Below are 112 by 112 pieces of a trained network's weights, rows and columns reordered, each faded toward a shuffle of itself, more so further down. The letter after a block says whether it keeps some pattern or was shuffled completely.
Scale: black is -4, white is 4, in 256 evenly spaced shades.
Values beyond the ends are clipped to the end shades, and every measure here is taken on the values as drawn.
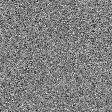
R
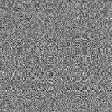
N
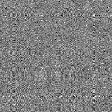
N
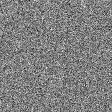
R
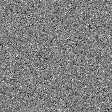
R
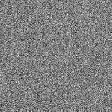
N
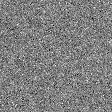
R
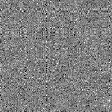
N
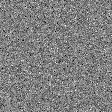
R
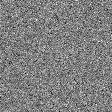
R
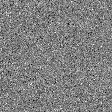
R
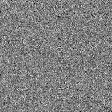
N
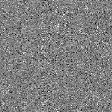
N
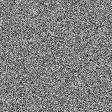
R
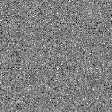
N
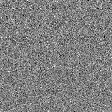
N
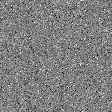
R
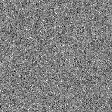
N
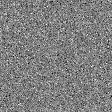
R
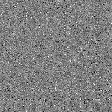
N
